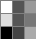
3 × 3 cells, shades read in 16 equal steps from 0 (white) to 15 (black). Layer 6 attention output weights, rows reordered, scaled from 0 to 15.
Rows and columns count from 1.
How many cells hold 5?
1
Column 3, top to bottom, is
6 8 5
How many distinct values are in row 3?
3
